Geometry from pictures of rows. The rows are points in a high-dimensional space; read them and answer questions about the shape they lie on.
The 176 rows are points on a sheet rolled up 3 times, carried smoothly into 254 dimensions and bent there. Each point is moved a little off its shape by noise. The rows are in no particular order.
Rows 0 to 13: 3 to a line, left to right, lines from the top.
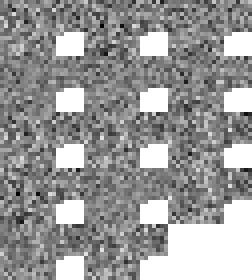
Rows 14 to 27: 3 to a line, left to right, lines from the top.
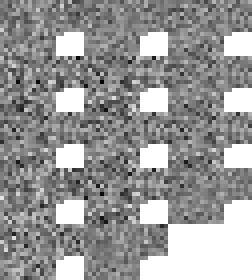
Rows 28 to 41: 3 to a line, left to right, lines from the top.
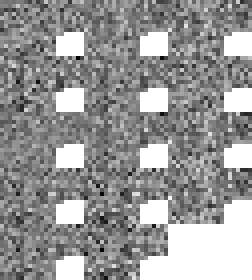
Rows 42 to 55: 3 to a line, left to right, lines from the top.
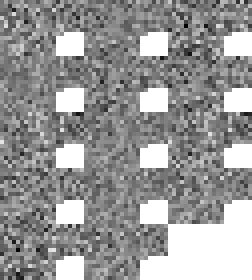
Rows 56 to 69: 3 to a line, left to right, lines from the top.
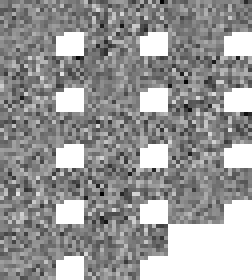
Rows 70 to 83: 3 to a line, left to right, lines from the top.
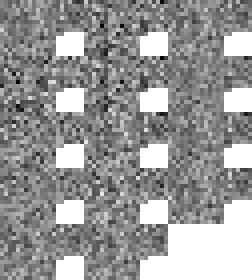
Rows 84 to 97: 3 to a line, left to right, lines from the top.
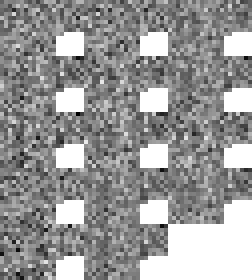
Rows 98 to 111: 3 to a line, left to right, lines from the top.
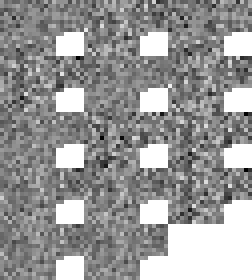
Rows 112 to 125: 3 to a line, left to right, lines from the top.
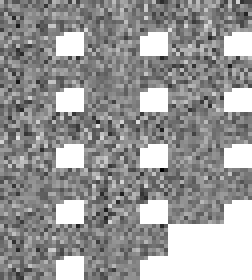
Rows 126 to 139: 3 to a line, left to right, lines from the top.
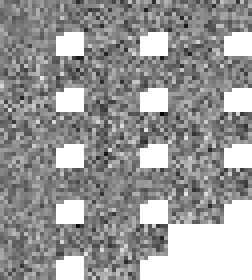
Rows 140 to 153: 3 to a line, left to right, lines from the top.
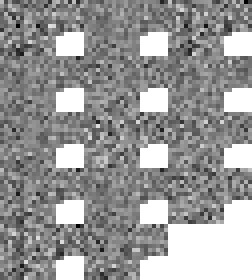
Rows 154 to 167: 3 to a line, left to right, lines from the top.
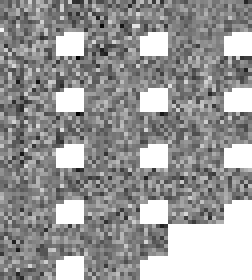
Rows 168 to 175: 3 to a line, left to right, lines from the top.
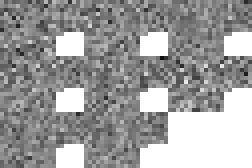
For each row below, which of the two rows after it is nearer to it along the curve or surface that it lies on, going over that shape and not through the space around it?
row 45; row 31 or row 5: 5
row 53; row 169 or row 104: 169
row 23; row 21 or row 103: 103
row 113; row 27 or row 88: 27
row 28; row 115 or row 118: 115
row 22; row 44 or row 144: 144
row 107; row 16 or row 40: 40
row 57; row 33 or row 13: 13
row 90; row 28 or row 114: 114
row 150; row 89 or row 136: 136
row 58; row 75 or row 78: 75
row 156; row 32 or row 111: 111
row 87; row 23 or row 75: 23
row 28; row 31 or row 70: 70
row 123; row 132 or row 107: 132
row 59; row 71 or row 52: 71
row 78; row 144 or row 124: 124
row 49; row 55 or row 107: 55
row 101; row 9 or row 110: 9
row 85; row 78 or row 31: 78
